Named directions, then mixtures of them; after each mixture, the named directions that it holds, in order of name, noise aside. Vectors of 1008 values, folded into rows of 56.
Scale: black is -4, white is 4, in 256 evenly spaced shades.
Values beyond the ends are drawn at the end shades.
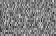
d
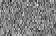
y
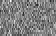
y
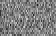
d, y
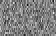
d, y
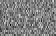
d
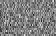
d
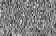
d, y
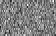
d, y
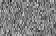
y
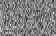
d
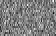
d, y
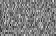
d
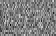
d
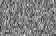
d, y
